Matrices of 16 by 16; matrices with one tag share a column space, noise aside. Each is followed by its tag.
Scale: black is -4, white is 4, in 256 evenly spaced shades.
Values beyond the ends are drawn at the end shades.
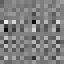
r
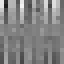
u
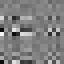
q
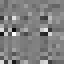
q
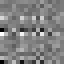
q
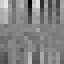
u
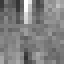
u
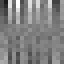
u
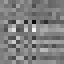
r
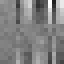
u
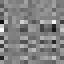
r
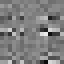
q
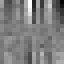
u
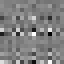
q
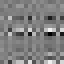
q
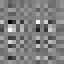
r
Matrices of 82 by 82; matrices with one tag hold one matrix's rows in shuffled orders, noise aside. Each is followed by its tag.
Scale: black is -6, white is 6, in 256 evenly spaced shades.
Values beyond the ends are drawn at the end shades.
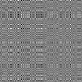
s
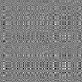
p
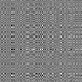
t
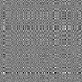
p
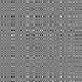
t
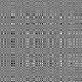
t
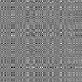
t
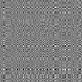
p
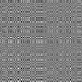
s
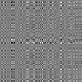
t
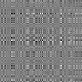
t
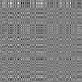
s
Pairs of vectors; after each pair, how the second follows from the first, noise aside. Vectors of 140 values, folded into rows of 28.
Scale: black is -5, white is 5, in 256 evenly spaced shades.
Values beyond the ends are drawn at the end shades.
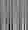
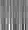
negated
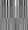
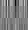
negated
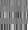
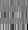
negated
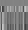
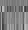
negated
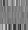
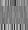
sign-scrambled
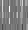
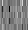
sign-scrambled
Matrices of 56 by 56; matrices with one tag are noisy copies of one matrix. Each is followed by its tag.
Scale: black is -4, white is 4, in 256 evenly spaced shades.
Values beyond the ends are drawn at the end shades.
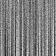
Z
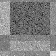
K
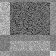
K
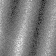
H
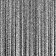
Z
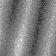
H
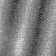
H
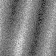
H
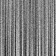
Z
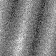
H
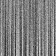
Z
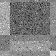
K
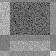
K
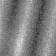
H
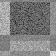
K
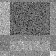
K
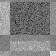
K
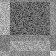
K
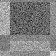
K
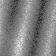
H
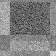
K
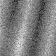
H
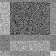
K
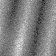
H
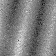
H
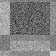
K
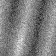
H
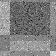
K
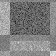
K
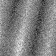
H
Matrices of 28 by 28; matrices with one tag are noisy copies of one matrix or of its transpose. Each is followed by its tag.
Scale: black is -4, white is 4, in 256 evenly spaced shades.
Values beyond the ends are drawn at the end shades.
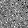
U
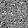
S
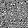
S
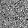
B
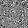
S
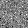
U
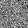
U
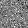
U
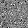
S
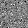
S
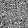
S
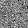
U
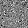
S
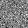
U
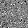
S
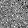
U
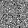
B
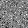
U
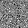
B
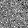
U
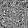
S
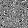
S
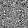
S
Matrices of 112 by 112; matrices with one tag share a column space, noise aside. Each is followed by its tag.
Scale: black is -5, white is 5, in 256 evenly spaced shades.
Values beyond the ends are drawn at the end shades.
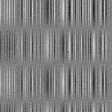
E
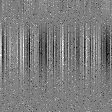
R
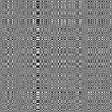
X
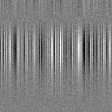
R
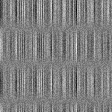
E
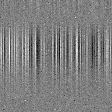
R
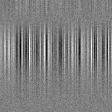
R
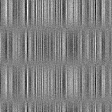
E
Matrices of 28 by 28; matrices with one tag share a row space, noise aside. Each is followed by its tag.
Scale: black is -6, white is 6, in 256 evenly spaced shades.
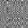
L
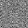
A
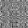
A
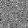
A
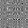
L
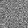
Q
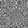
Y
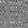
Y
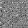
A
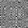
Y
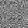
Y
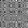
Y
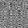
Y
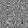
L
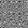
Y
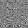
L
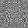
Q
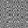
L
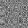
Q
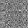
Q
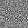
Q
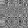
Q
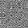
Y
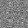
L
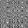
L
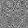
L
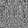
Q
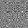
L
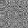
Q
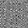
Y
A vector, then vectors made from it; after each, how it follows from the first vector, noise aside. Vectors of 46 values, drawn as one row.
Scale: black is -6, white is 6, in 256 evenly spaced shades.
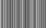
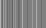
partly zeroed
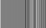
partly zeroed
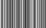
scaled up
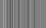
partly zeroed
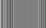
partly zeroed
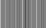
partly zeroed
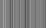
partly zeroed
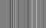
partly zeroed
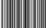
scaled up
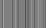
partly zeroed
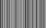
sign-scrambled
